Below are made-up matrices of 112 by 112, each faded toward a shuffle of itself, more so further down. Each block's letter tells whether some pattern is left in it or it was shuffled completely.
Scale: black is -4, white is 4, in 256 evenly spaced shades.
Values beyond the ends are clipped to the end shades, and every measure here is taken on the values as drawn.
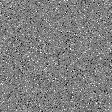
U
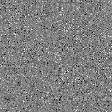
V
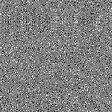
V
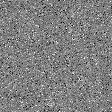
U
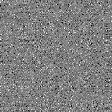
V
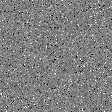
U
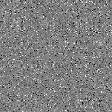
V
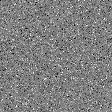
U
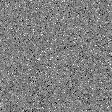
U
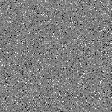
V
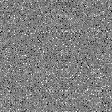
V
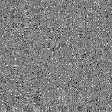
V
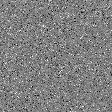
U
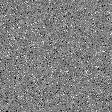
U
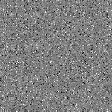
V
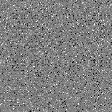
V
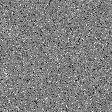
U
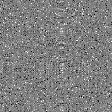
V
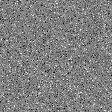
U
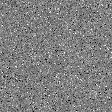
U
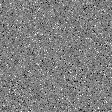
U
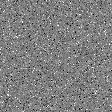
U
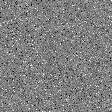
U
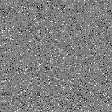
V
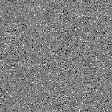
V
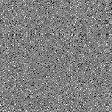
V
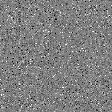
V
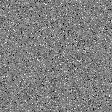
U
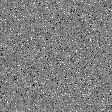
U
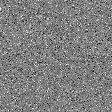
U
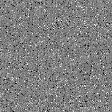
V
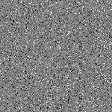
V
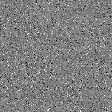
V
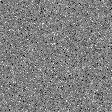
U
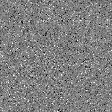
V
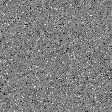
U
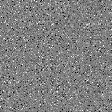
V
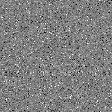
V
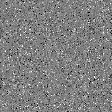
V
